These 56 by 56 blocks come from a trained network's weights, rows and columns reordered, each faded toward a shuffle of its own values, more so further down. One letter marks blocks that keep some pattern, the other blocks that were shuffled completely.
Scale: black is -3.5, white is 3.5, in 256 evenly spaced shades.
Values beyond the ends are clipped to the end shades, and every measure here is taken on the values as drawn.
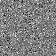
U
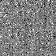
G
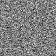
G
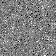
U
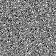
U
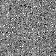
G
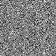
G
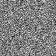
G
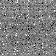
G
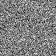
U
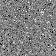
U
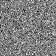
U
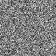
G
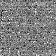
G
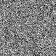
U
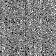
G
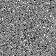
U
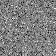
U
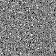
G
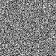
G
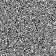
G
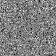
G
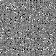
G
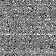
G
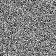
U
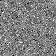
U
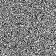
U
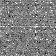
G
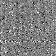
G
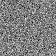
U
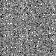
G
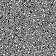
U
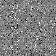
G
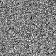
G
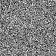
U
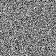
G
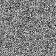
G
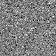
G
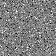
U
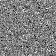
U
